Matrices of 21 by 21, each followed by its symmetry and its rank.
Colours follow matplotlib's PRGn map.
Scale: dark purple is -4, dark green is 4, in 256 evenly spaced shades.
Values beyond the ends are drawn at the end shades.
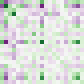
symmetric, rank three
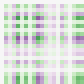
symmetric, rank one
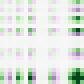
symmetric, rank one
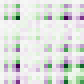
symmetric, rank two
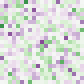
symmetric, full rank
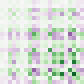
symmetric, rank two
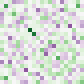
symmetric, full rank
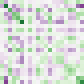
symmetric, rank three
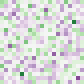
symmetric, full rank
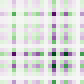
symmetric, rank one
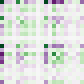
symmetric, rank two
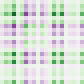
symmetric, rank one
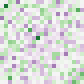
symmetric, full rank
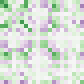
symmetric, rank three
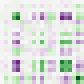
symmetric, rank two
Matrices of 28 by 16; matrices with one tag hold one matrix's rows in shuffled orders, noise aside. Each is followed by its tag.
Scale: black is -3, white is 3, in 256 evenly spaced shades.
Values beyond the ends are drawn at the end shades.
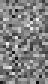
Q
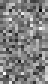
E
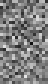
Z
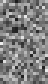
Z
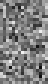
E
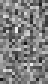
Q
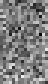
E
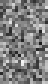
E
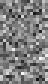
E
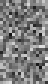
E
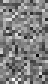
Q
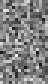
Q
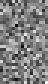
Z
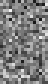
E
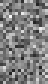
E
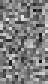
E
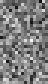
Q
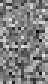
E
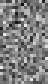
Z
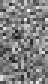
Z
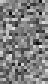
E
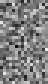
Z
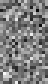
Q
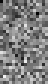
Z
